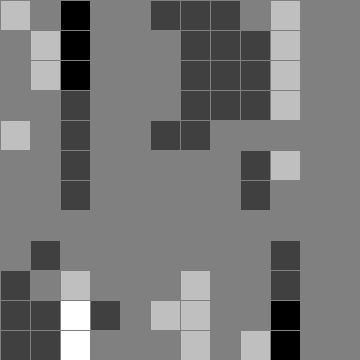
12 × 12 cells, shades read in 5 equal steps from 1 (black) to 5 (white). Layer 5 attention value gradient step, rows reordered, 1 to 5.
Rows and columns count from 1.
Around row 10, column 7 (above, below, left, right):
3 4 3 3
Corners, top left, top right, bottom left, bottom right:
4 3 2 3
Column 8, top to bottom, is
2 2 2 2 3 3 3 3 3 3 3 3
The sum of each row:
33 33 33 33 34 35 34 36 34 36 35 36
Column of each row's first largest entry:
1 2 2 10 1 10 1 1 1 3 3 3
